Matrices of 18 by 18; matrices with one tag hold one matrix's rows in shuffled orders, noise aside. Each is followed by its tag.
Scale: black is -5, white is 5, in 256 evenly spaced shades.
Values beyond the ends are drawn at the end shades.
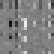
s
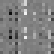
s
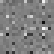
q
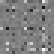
q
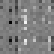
s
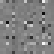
q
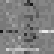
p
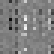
s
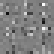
q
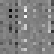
s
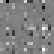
q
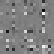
q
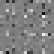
q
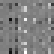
s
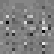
q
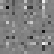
q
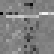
p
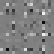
q
